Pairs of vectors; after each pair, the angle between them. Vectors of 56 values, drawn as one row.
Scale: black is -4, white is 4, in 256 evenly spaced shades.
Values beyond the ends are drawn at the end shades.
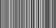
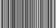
orthogonal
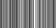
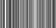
partly aligned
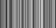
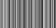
partly opposed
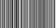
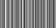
partly aligned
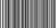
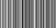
partly aligned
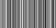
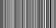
partly opposed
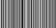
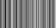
orthogonal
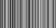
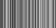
nearly parallel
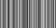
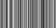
nearly opposite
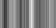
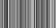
partly aligned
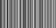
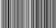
partly opposed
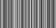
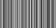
nearly parallel
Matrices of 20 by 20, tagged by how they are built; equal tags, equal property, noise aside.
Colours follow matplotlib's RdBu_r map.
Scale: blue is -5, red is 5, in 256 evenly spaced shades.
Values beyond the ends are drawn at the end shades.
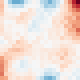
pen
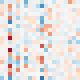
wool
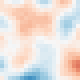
pen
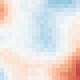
pen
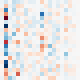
wool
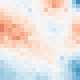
pen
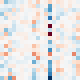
wool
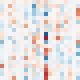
wool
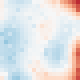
pen
